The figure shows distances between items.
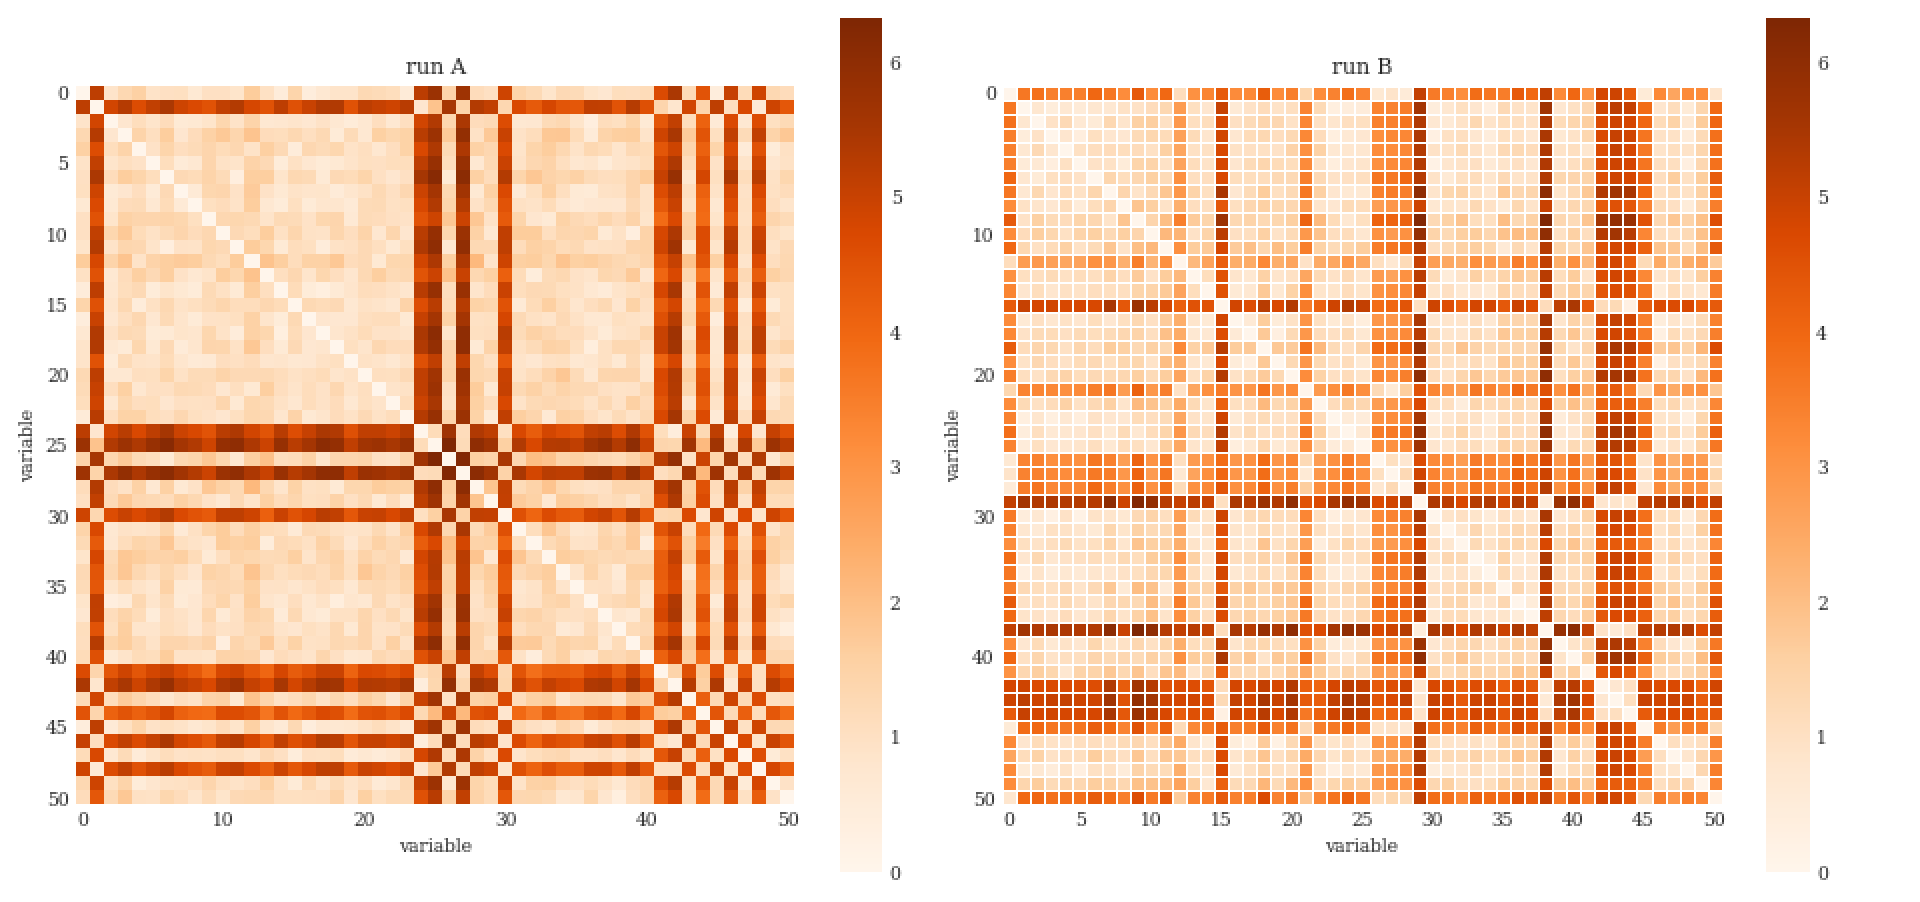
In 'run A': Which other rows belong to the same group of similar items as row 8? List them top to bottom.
0, 2, 3, 4, 5, 6, 7, 9, 10, 11, 12, 13, 14, 15, 16, 17, 18, 19, 20, 21, 22, 23, 26, 28, 29, 31, 32, 33, 34, 35, 36, 37, 38, 39, 40, 43, 45, 47, 49, 50
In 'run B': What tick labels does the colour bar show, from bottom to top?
0, 1, 2, 3, 4, 5, 6
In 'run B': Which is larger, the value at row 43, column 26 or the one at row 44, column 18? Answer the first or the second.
the second
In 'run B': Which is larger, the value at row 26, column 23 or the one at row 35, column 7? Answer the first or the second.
the first
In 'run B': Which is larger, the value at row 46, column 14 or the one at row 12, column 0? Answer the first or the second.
the second
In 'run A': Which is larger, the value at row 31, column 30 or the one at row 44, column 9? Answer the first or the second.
the first
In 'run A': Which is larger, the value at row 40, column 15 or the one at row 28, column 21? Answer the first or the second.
the second
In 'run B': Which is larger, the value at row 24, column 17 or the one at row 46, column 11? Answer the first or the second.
the second
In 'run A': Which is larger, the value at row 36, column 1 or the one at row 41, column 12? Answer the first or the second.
the first
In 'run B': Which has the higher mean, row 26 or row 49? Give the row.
26
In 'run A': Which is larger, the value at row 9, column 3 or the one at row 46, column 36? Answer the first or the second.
the second
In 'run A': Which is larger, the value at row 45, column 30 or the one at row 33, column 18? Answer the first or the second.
the first
